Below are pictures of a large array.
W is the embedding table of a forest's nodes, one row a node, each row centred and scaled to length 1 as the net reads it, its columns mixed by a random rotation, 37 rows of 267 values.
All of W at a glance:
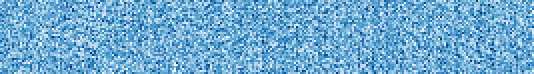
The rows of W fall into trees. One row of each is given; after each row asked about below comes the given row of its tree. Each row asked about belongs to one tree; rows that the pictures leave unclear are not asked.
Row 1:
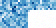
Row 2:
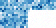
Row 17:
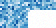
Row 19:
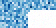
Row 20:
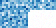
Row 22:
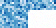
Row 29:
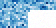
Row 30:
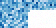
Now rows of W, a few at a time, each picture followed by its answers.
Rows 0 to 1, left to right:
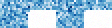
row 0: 22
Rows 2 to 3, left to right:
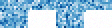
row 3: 29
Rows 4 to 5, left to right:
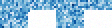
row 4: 30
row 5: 17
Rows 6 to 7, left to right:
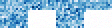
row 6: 2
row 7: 30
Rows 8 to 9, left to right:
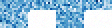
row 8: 19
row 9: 22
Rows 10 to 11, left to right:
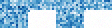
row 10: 20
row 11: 2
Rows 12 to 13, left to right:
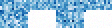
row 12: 30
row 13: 19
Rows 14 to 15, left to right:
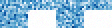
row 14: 22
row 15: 17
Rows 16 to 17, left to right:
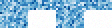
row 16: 1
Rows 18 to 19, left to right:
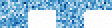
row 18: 2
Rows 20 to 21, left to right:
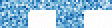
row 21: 22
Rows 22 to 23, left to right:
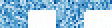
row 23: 30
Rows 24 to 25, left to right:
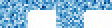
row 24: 29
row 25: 19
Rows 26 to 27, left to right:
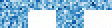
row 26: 20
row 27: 17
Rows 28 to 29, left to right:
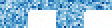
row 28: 2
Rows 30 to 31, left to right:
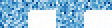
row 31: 19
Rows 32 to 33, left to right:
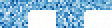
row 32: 29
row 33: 29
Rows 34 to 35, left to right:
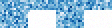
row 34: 19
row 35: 1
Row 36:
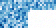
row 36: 30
